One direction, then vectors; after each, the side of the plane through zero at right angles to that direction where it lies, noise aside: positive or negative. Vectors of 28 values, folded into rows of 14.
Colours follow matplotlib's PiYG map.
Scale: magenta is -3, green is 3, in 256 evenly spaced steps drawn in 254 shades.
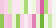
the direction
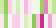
negative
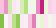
positive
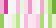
positive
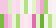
positive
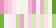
positive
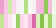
positive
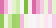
positive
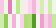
negative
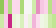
positive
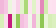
positive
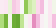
positive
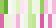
negative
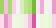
positive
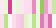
negative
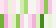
positive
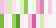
positive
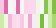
positive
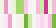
negative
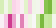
positive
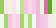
negative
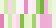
negative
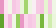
positive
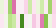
negative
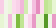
positive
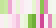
negative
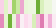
negative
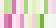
positive
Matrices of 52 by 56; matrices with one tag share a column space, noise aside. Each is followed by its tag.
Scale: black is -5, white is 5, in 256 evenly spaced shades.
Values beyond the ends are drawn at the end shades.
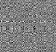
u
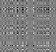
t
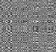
u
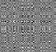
u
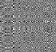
u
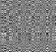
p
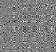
u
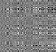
t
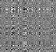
t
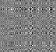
t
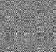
p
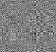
p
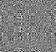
p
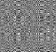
p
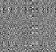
t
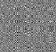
u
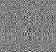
p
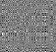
p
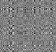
t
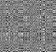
p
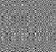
p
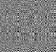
p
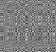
p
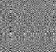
p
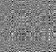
p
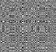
u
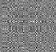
u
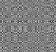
u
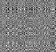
t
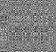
p
